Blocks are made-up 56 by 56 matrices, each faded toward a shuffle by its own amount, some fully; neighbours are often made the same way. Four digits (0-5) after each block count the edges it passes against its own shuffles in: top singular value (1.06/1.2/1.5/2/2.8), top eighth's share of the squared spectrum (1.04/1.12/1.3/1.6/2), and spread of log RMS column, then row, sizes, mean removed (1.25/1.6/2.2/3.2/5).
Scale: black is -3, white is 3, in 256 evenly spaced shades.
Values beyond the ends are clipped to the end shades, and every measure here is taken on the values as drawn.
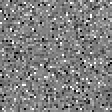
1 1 0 0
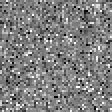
1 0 0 0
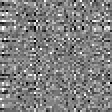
4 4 2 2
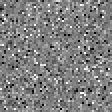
1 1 0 0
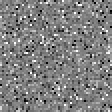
0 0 0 0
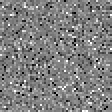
1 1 0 0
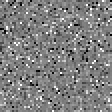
0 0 0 0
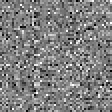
4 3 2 2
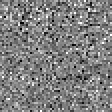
3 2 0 1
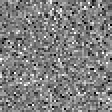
2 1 0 0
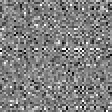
4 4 2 2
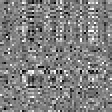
4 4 3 2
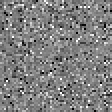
3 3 1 1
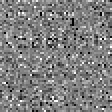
4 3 2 2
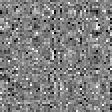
4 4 2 2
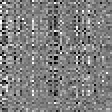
4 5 4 3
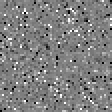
0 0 0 0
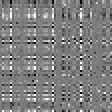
5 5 4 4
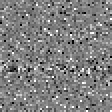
1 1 0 1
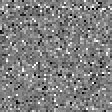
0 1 0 1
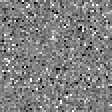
0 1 0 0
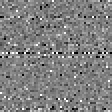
3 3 0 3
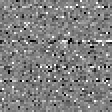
2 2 0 3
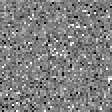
0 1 0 0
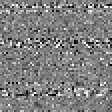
2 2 0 4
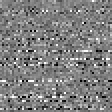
2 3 0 4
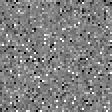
0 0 0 0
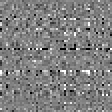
4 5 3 3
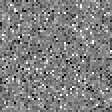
0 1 0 0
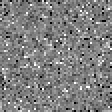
2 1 0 1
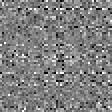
4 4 2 3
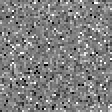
0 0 0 0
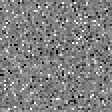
0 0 0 0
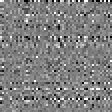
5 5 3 3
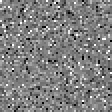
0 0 0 0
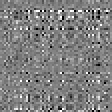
5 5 3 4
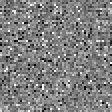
3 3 1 1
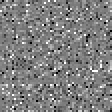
3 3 1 1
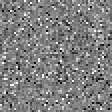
3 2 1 1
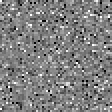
3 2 0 1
